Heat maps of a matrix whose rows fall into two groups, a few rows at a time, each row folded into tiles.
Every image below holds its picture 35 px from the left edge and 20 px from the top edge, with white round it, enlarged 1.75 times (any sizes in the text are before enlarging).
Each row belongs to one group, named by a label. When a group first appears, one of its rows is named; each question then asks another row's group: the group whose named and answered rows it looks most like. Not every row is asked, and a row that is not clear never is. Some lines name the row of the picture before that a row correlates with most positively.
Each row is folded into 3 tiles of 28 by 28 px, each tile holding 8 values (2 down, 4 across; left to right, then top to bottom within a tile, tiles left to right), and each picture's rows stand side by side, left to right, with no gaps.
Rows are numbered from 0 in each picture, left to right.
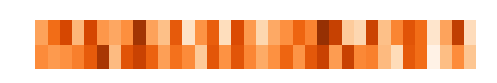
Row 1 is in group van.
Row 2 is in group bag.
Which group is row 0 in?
van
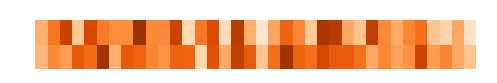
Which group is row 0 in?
van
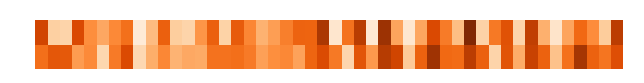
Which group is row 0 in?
bag
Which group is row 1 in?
van
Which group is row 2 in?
van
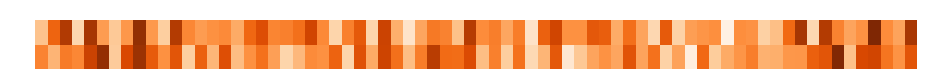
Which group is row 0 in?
van
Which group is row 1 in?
bag
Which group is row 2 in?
van
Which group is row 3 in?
bag
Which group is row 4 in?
bag
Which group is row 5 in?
van
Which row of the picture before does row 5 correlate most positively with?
2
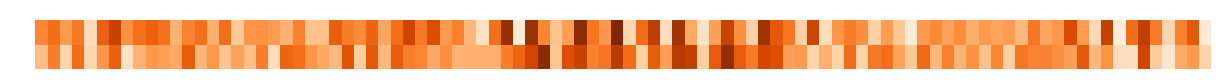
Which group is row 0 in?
bag
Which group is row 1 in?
bag
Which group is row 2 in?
bag
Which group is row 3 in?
van
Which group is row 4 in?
van
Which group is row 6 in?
bag
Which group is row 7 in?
bag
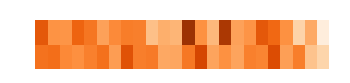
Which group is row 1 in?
bag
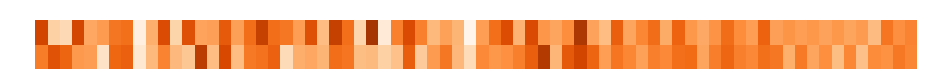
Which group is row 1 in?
bag
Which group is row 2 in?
bag
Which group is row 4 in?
van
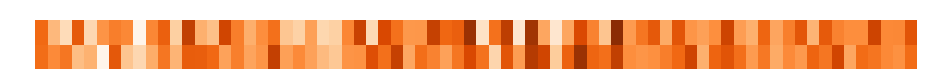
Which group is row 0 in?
bag
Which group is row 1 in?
bag
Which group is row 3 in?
van
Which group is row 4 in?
van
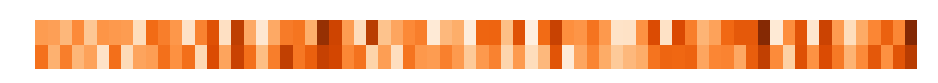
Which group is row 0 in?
bag
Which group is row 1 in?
van
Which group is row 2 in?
bag
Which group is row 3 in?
bag
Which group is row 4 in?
van
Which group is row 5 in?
van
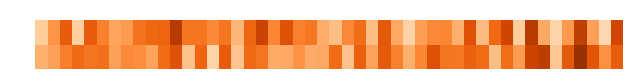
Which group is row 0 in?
van
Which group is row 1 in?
bag
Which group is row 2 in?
van
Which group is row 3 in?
van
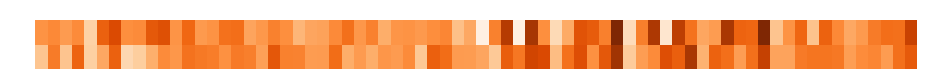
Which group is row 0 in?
bag
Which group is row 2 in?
bag
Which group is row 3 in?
van
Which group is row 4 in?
van
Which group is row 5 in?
van
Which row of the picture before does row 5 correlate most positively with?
0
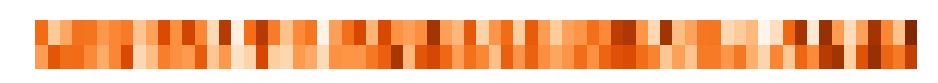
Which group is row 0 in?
bag
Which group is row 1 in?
bag
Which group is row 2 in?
van
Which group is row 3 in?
van
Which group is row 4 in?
bag
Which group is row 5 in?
van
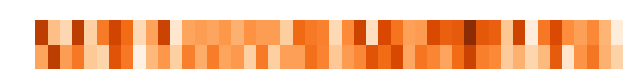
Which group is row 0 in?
bag
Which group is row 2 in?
van
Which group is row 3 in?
bag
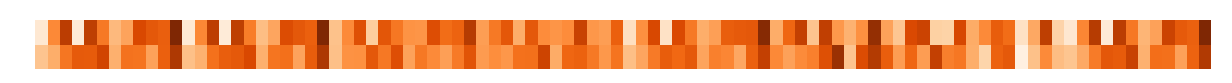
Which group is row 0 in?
van
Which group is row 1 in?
van
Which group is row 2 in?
van
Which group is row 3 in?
van
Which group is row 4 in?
van
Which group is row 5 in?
van
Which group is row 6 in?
bag
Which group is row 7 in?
van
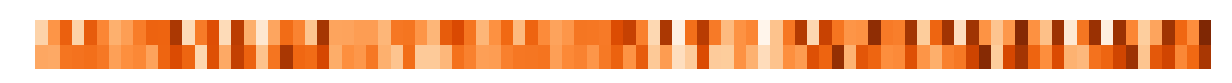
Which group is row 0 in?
van
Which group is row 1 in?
van
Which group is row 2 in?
bag
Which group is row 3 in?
van
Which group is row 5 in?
van
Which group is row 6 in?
van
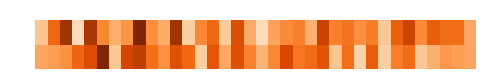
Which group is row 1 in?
van
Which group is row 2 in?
bag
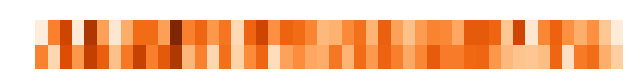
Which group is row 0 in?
van
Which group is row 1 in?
bag
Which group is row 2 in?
van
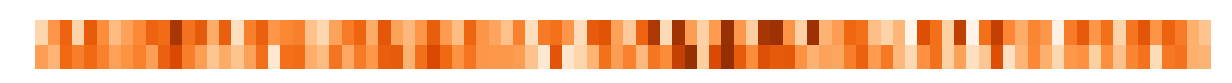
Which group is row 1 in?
bag
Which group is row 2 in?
van
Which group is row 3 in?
bag
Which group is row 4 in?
van
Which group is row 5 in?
bag
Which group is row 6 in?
bag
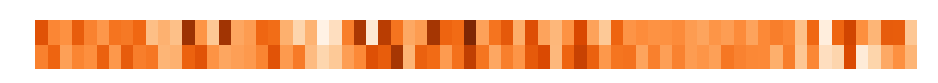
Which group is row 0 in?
bag
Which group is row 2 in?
van
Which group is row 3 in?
van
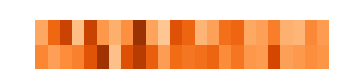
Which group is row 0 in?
van
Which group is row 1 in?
bag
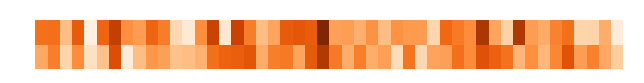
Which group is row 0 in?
bag
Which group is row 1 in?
van
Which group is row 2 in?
bag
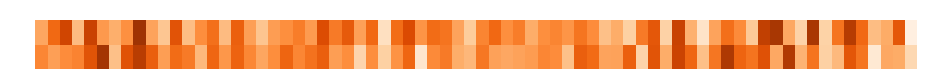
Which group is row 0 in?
van
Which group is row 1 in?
van
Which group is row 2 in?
bag
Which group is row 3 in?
bag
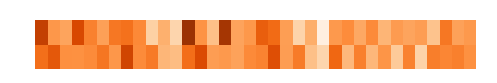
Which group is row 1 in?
bag
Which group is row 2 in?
bag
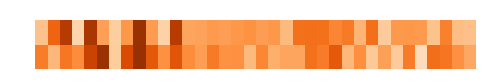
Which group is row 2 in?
bag
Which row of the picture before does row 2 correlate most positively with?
2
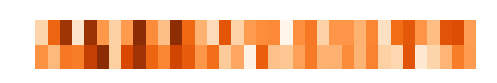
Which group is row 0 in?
van
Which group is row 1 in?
bag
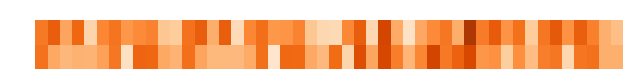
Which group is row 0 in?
bag
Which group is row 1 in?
bag
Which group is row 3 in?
bag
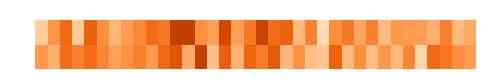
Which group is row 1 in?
bag
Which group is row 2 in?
bag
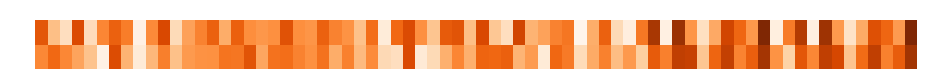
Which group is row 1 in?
van
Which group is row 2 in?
bag
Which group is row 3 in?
bag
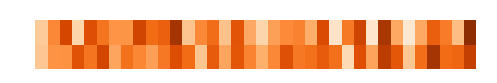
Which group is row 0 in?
van
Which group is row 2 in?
van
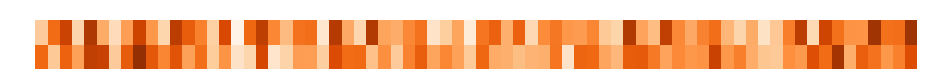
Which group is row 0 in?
van
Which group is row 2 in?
bag
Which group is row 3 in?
bag
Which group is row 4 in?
bag
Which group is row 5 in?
van
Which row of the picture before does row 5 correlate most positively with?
0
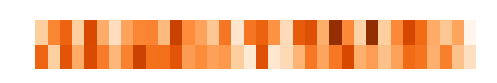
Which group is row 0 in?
van
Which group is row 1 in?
bag
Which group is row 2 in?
bag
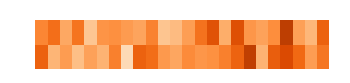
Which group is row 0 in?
bag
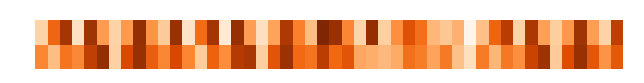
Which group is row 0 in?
van
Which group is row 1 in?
van
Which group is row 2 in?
bag
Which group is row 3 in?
van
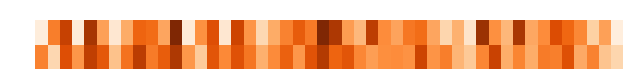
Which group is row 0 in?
van
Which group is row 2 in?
bag
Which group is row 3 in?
bag
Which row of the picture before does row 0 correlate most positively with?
1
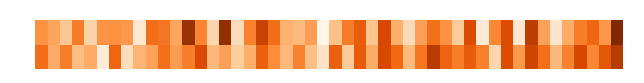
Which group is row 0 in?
bag
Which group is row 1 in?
bag
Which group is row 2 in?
van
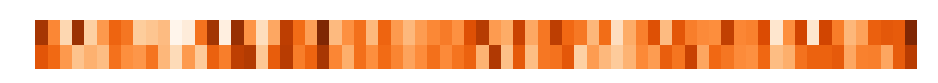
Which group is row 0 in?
bag
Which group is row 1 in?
van
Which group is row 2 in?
van
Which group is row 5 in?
van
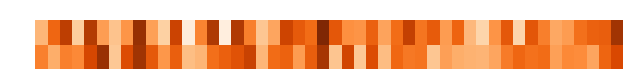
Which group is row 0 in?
van
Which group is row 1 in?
van
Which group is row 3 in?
van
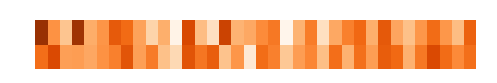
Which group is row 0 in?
bag
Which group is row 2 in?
van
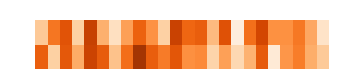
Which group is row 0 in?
van
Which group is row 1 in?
bag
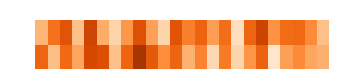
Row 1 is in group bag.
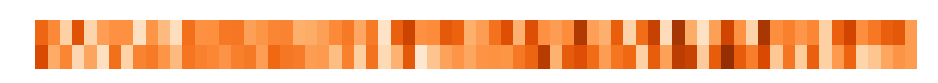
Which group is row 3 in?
van
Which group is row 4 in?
van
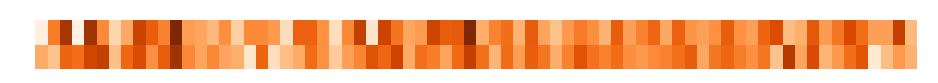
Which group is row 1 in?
bag
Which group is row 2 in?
van
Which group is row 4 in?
van
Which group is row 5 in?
bag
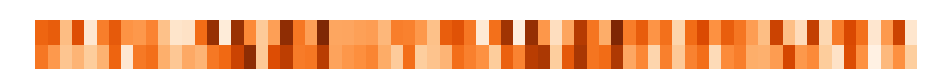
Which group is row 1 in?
van
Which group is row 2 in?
bag
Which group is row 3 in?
van
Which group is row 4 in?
bag
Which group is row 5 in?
bag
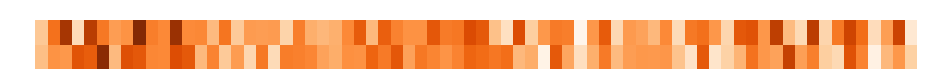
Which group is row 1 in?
bag
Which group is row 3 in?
bag
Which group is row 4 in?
bag
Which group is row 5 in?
bag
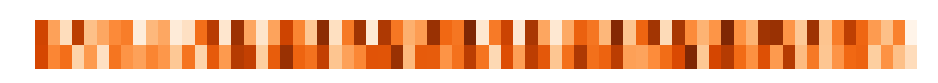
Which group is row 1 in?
van
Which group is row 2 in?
van
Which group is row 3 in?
van
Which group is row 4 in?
van
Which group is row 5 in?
bag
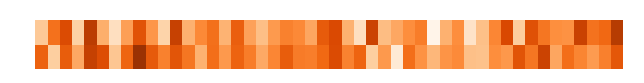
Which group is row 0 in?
van
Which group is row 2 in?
bag
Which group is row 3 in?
van
